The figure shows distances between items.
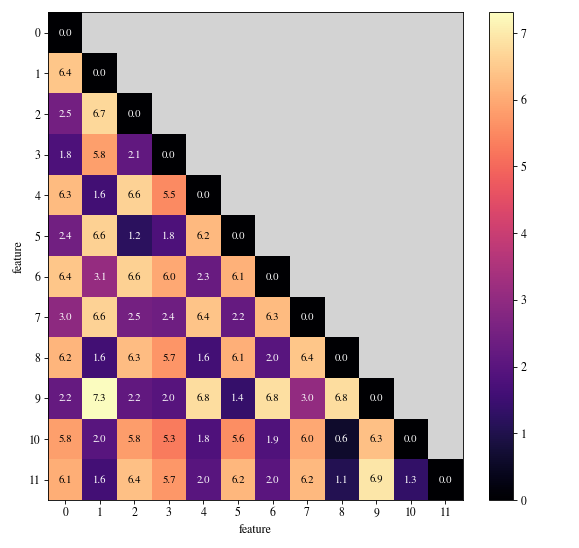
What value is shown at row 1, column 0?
6.4
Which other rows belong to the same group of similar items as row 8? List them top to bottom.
1, 4, 6, 10, 11
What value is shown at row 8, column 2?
6.3
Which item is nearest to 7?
5
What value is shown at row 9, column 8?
6.8
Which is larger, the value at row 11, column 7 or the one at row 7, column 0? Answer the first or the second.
the first
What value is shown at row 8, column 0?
6.2
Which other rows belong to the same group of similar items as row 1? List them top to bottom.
4, 6, 8, 10, 11
